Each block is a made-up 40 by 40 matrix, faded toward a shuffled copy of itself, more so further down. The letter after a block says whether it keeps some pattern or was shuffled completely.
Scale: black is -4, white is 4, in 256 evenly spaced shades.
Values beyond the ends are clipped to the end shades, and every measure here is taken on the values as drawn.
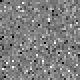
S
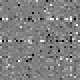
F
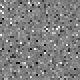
S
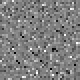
S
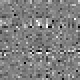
F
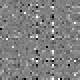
F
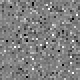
S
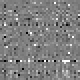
F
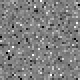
S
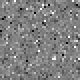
S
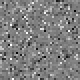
S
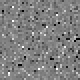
S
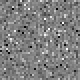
S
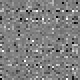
F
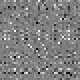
F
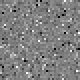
S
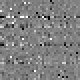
F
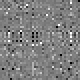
F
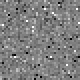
S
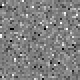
S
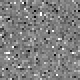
S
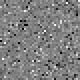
S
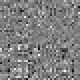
F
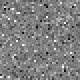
S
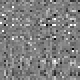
F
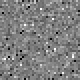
S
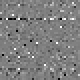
F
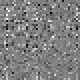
F
